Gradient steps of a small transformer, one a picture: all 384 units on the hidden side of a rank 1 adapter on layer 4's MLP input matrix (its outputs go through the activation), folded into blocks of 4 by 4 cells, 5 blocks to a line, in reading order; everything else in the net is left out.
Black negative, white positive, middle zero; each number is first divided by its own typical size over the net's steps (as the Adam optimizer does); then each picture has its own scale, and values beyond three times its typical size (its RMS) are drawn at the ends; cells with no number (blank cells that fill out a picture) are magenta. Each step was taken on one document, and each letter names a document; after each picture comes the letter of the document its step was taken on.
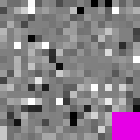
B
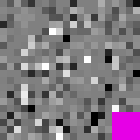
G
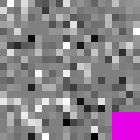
B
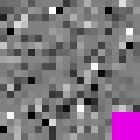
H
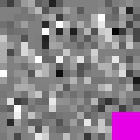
G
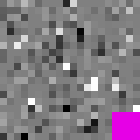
H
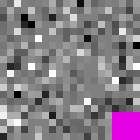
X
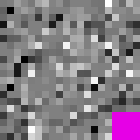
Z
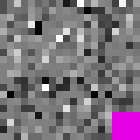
X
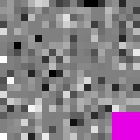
B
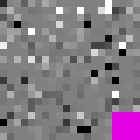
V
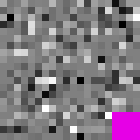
X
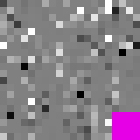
V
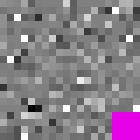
H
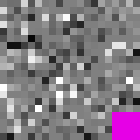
B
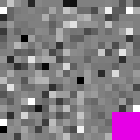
H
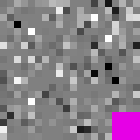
V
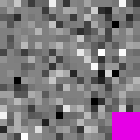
X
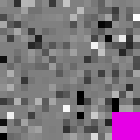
V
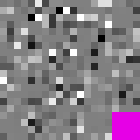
Z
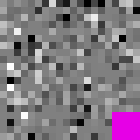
B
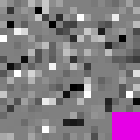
Z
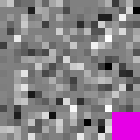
G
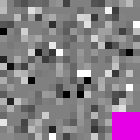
Z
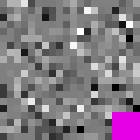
X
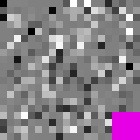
X
